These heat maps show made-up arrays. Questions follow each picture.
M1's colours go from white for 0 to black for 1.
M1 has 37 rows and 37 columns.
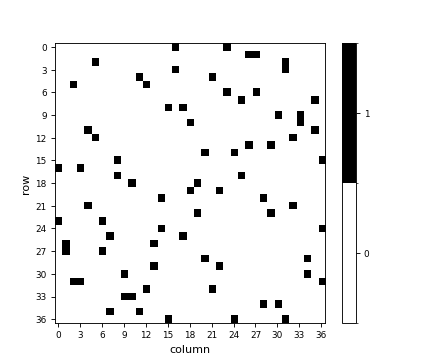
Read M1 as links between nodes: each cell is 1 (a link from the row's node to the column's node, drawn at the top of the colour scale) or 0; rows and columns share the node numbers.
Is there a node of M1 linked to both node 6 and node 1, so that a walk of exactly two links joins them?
yes
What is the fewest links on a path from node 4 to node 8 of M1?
6
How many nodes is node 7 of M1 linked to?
2
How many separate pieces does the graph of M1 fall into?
1
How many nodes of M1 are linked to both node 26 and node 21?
0
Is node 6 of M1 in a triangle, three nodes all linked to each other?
no
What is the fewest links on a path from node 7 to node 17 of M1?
2
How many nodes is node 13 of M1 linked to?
2
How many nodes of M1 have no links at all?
0
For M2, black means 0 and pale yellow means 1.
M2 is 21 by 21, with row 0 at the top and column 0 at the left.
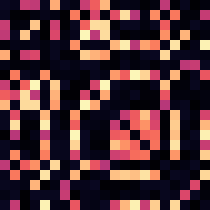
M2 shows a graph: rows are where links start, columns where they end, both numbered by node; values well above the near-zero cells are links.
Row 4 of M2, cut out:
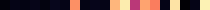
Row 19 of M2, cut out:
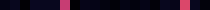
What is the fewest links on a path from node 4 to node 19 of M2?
6
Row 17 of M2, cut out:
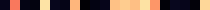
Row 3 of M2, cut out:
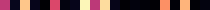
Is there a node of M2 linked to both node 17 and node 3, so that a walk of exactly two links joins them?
no
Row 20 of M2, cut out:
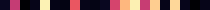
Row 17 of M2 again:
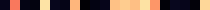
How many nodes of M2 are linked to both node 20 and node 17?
8
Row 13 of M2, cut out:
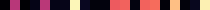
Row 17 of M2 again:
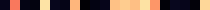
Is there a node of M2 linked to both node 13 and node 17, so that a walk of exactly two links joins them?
yes
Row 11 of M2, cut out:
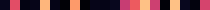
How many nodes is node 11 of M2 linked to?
9
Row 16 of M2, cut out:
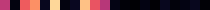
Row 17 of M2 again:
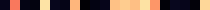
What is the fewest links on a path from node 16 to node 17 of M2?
3
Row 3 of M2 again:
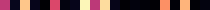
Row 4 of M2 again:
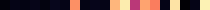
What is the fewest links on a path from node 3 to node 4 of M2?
4
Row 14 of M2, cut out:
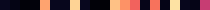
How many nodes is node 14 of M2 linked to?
8
